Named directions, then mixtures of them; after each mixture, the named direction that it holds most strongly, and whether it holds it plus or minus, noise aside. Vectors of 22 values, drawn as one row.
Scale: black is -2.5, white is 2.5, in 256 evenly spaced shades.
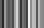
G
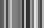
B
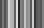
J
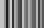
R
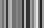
B, plus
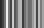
R, minus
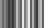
B, minus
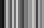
R, minus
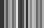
G, plus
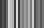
J, plus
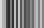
J, minus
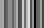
B, minus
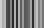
J, minus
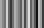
B, minus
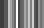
J, plus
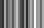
B, plus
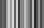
J, plus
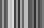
J, plus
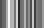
J, plus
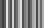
R, minus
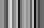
J, plus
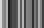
J, minus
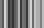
J, minus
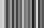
R, plus
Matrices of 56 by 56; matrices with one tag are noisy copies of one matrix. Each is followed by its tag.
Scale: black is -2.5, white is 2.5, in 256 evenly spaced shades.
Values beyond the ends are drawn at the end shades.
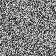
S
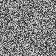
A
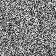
S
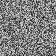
S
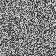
S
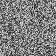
S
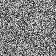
A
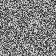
A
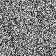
S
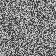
S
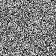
A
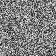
S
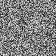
A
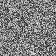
A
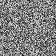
A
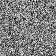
S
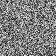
S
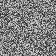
A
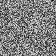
A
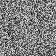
S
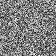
A
